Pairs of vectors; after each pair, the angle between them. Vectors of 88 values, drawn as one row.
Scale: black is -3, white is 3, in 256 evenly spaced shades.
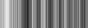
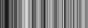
nearly opposite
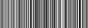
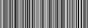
nearly opposite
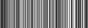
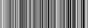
nearly opposite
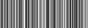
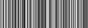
nearly opposite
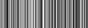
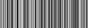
partly aligned
